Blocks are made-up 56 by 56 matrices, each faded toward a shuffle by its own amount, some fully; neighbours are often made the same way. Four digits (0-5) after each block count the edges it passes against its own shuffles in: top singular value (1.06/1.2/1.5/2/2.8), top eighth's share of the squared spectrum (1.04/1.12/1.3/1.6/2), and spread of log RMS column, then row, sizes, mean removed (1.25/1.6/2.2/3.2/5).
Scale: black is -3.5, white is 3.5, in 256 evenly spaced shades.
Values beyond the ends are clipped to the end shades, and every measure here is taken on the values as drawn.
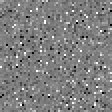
1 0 0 0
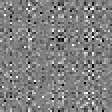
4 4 3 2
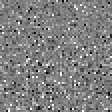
2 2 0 1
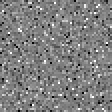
0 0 0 0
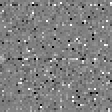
2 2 0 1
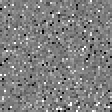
0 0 0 0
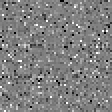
3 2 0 0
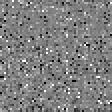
3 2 0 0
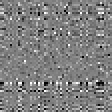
5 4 3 3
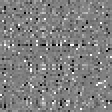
4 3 1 1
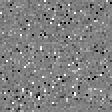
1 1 0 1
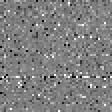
3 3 1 1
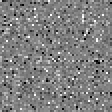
3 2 0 1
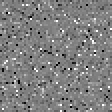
1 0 0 0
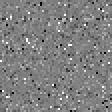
2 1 0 0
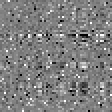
4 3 1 2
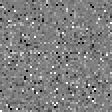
2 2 0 0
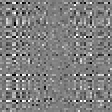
5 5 3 3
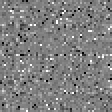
3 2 0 1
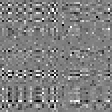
5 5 3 3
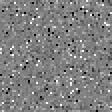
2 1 0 0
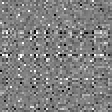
4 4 2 2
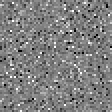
3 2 0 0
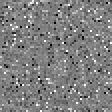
1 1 0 0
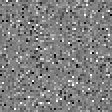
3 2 0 0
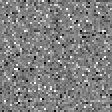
1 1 0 0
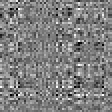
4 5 3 3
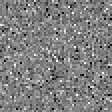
0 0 0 0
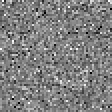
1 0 0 1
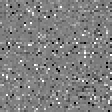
3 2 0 1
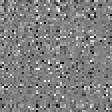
4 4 2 2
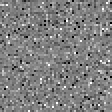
0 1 0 0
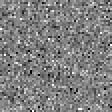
1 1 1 0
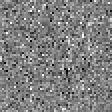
1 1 2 0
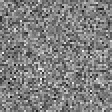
2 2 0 0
